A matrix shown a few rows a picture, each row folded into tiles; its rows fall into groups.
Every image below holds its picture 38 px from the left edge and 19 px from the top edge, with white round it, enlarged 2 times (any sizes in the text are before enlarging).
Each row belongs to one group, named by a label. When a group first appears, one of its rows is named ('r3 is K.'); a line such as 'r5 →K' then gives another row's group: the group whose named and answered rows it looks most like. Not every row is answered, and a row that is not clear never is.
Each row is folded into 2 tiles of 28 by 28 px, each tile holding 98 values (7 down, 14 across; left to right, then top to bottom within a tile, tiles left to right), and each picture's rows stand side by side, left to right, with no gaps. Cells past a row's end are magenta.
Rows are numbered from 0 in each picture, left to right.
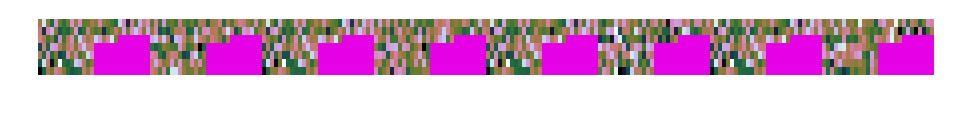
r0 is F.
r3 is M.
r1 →M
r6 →F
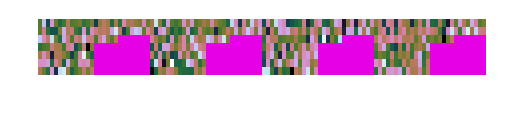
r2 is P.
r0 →M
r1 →F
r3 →M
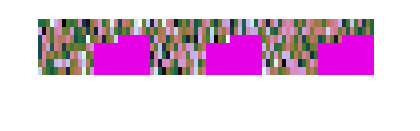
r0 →P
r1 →P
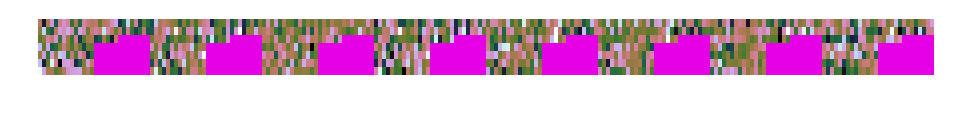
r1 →P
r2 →M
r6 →M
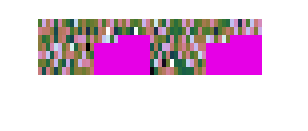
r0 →M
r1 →F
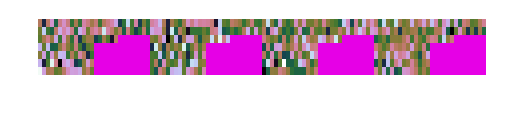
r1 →M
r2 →F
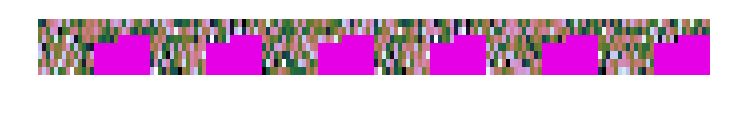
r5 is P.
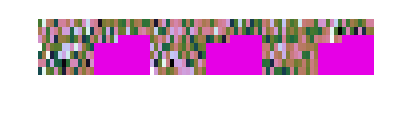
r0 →P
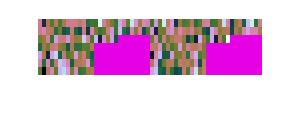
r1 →P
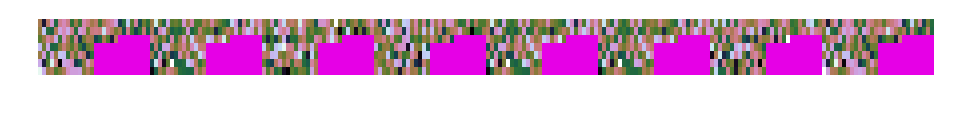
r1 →F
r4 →F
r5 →F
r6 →P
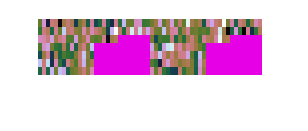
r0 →M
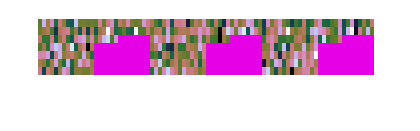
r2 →P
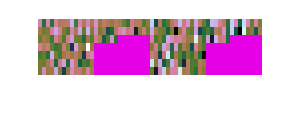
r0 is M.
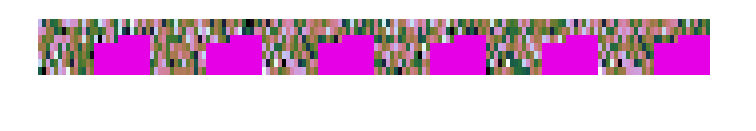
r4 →F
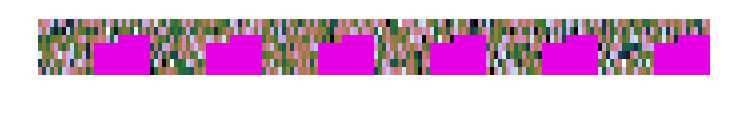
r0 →M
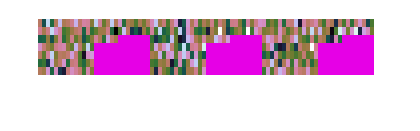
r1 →M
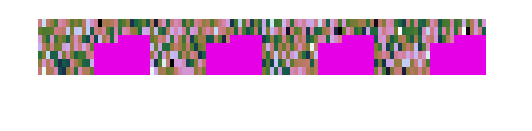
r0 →P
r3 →P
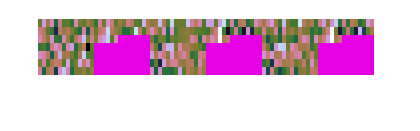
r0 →M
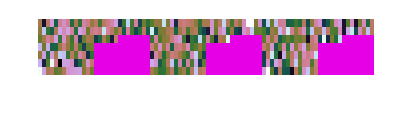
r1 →P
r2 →P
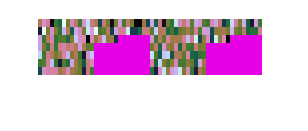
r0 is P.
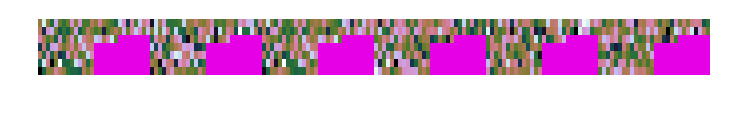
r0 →F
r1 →P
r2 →F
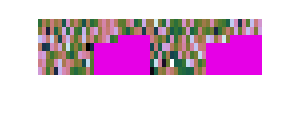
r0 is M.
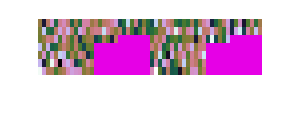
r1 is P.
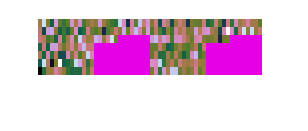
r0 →F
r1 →M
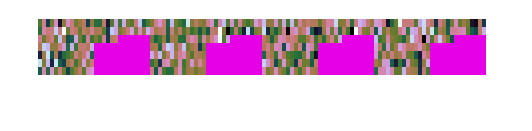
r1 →M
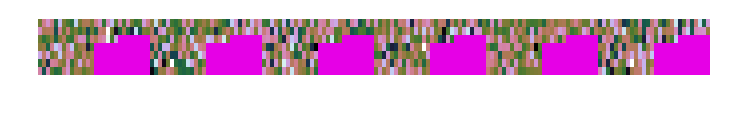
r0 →M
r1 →F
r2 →M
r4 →M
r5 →P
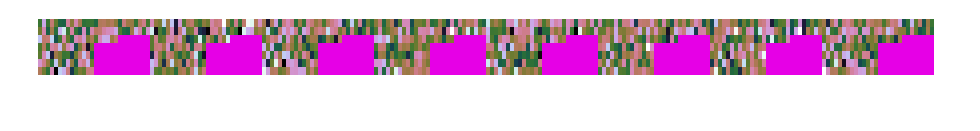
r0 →M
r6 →P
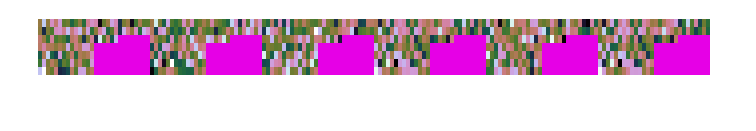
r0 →P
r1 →F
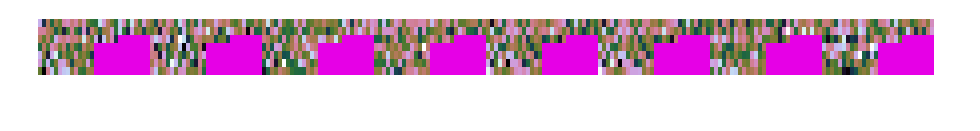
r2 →F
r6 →M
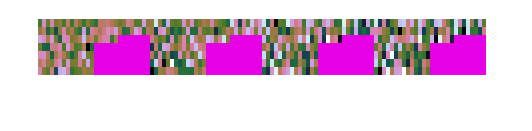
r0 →M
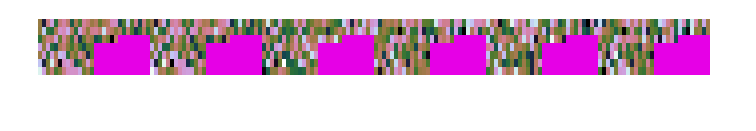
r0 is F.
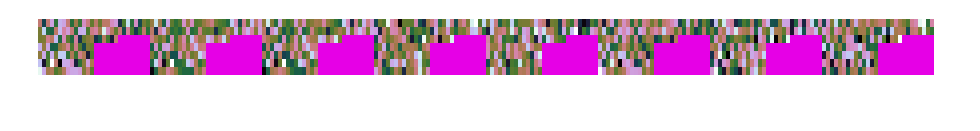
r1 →F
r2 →F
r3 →P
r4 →P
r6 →P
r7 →P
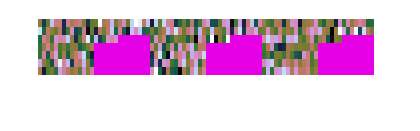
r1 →P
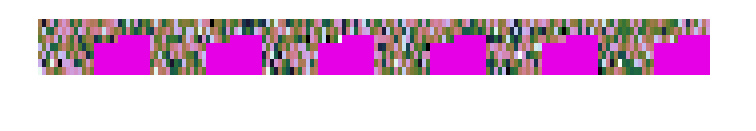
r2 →P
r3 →M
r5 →F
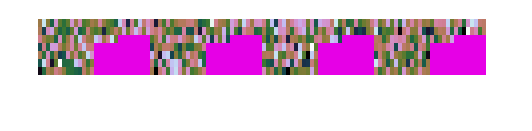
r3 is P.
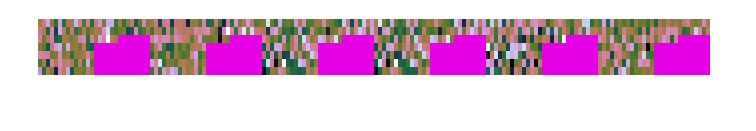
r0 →M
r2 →F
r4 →P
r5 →M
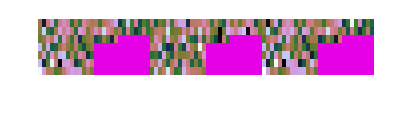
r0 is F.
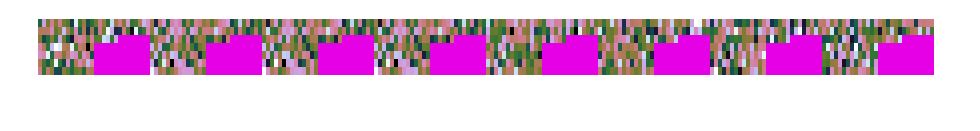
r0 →M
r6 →P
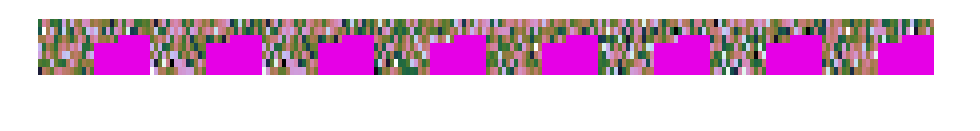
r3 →F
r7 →P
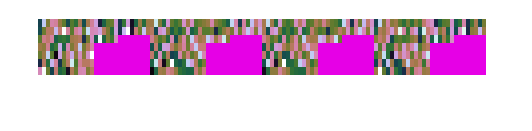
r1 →F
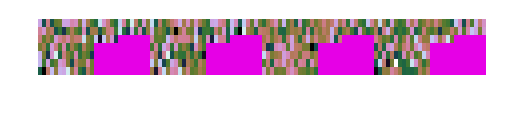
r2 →M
